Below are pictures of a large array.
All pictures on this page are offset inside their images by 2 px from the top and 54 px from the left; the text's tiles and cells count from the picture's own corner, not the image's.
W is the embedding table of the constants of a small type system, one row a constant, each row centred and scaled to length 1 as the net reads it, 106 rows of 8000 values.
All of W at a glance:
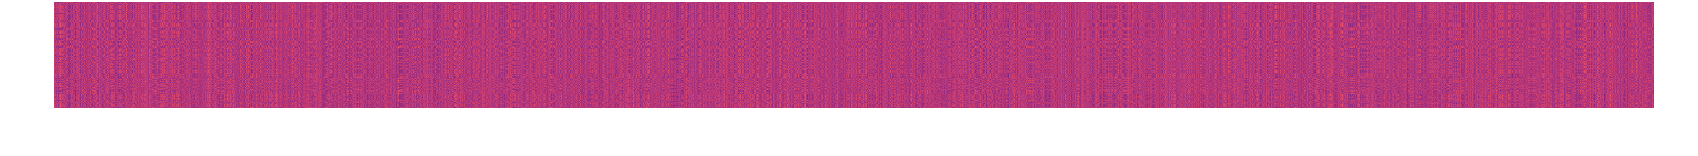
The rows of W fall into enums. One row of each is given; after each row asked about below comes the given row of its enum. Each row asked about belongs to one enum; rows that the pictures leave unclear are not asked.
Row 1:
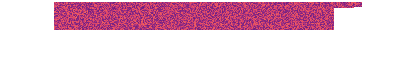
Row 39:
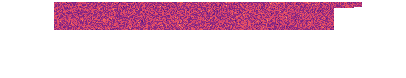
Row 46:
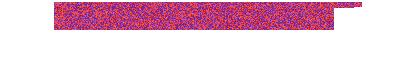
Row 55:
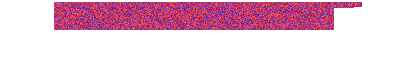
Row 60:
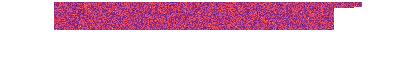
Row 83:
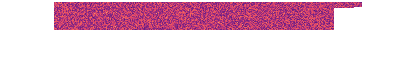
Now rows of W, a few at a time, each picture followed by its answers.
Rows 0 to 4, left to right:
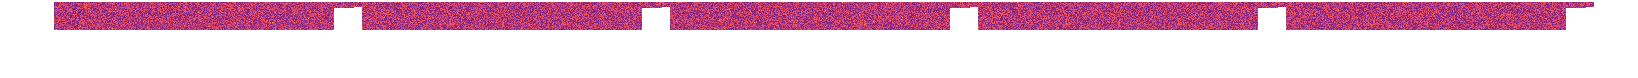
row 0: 60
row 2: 39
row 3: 1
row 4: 55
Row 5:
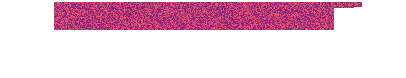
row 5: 55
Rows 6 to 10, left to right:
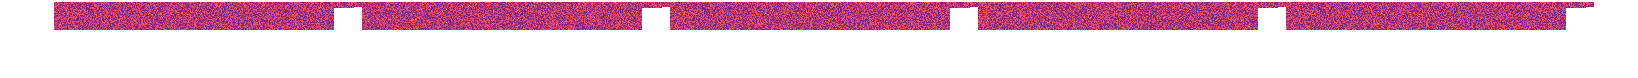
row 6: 1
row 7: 39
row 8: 1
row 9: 46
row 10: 1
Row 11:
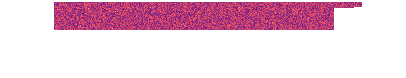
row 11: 60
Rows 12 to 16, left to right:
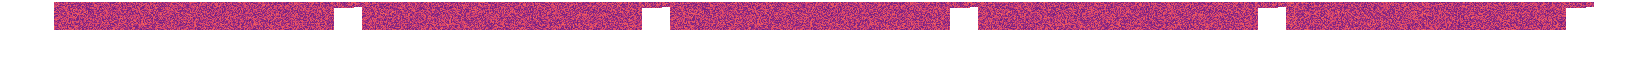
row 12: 1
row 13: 55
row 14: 1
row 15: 55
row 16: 46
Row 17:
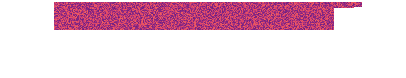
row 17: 1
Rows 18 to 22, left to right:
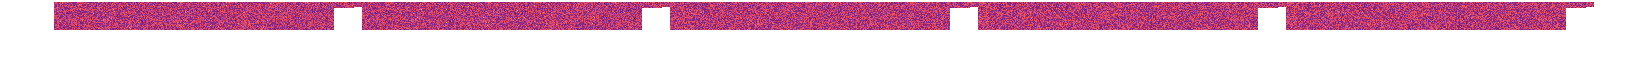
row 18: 39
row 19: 39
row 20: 1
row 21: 46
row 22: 46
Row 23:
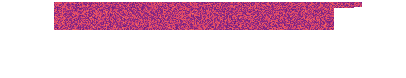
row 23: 46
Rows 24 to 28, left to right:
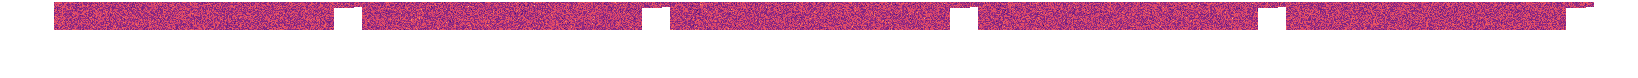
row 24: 46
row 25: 39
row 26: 60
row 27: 60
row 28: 1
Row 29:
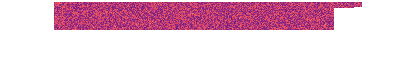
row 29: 46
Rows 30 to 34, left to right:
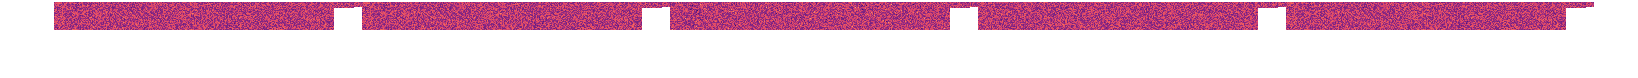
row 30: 46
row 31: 46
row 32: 60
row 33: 55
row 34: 46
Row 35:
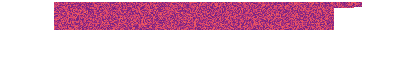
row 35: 1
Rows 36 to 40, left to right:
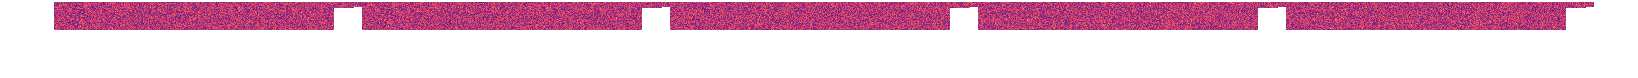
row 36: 60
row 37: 60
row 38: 1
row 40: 39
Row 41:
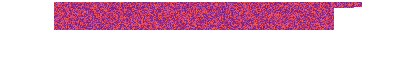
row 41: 55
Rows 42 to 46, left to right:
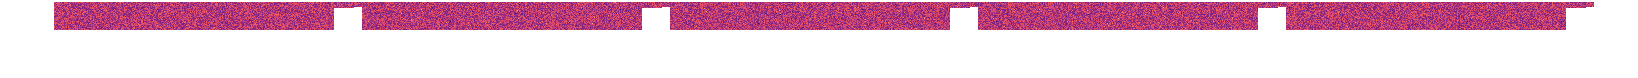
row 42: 55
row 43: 39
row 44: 60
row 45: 60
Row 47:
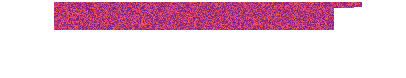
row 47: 1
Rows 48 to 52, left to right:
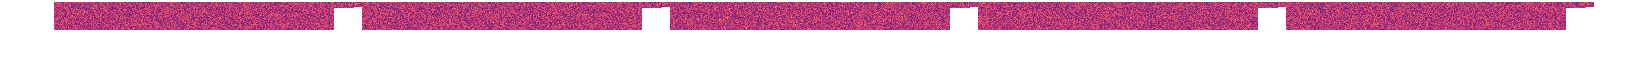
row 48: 55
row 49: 55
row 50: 39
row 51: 46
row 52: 1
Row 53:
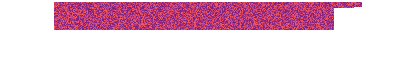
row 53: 1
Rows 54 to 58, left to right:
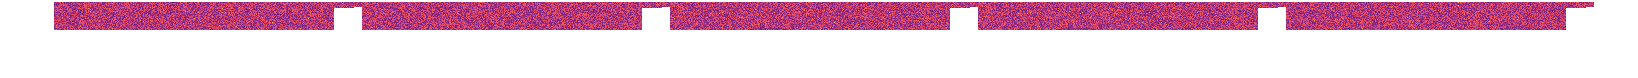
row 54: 60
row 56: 83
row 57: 83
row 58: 39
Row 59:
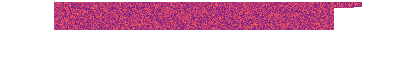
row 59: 55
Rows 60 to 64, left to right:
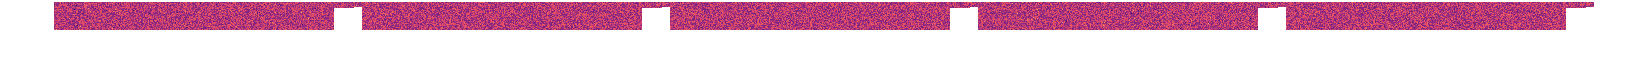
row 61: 55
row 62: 1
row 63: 39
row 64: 55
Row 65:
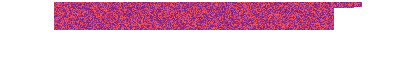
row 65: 55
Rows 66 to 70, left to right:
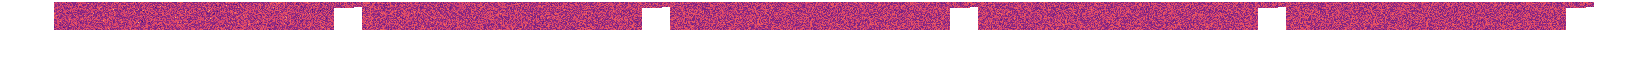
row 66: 39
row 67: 46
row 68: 1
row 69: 55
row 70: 1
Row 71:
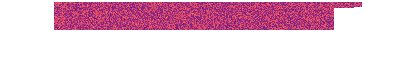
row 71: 46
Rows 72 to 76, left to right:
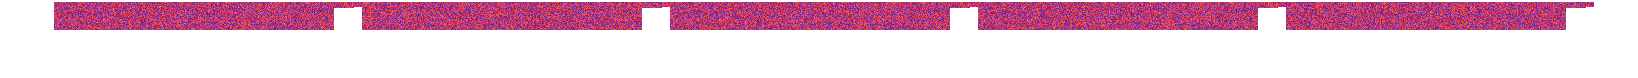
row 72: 39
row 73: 46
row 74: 39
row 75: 39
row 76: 60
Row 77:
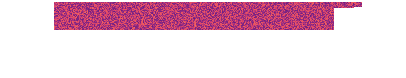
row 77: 1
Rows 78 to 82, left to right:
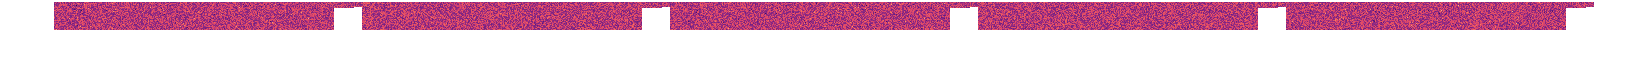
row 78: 60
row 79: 46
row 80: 60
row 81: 55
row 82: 39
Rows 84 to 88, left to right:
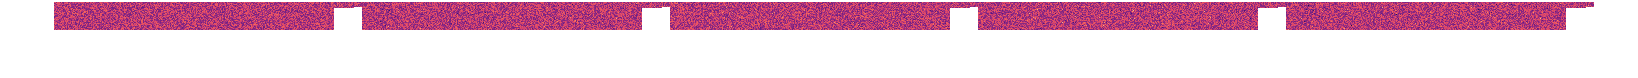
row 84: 55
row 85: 60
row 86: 83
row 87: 39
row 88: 60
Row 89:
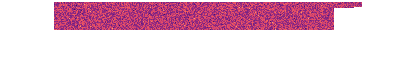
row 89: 60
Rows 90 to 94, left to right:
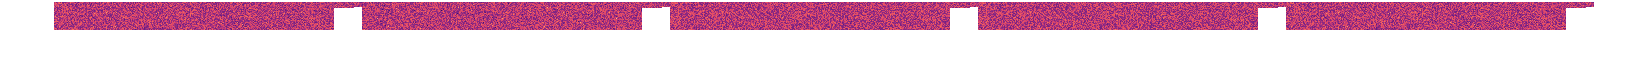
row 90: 83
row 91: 60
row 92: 46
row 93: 46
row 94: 83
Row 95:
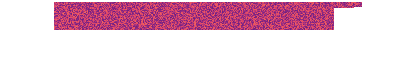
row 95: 1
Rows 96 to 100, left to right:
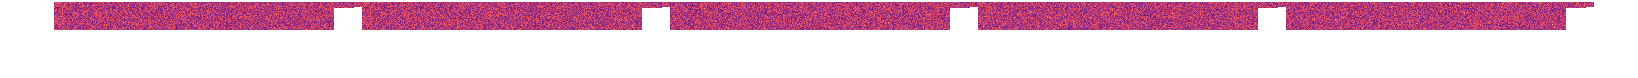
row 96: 46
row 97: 46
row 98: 60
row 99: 83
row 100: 39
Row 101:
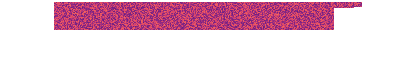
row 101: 55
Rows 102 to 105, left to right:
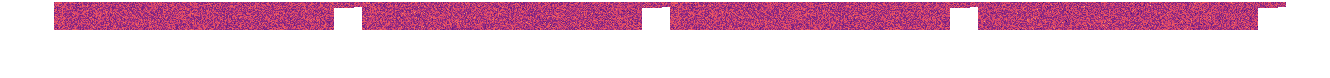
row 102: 46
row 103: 83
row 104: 46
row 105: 39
